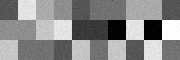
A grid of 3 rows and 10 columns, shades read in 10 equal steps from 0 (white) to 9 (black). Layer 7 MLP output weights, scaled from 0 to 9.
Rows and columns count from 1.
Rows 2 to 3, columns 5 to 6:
7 7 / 2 5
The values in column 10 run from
0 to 6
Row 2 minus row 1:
-2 3 -1 -3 1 2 4 -2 6 -6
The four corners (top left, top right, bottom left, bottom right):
6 6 2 5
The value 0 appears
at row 2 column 10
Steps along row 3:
up same up down up down up down up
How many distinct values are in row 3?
4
